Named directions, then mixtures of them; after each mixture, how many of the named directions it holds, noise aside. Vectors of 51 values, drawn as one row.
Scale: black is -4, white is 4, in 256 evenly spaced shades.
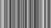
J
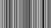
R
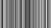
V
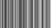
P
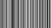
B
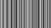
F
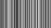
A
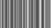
two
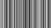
three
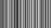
one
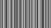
three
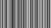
three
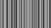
one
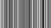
one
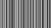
three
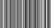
three
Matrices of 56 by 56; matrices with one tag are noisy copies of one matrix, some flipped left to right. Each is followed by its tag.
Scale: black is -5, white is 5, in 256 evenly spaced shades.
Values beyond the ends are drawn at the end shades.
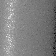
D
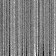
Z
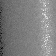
D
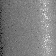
D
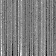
Z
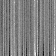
Z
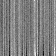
Z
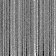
Z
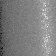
D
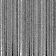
Z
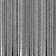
Z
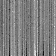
Z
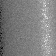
D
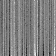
Z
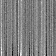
Z
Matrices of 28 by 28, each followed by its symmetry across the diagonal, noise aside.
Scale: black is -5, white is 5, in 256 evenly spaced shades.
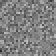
symmetric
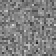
neither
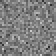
symmetric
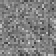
antisymmetric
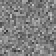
antisymmetric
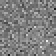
symmetric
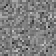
symmetric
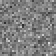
neither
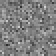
antisymmetric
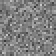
antisymmetric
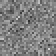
symmetric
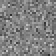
neither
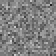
neither
